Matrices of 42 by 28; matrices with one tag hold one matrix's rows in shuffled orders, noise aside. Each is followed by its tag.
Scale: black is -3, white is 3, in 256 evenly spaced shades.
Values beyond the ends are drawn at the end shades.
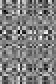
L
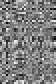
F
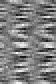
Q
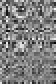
F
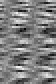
Q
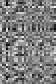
F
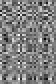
L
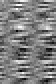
Q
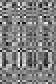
L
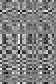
L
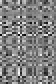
L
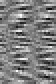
Q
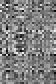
F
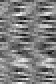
Q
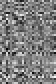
F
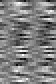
Q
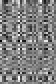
L
